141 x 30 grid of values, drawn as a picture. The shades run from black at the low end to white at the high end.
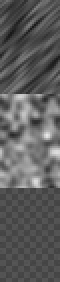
It is made of 3 by 1 panels. Panel 1,1: low, slanting up to the right. Panel 2,1: middling, blotchy, strong in contrast. Panel 3,1: low, checkered, faint in contrast.
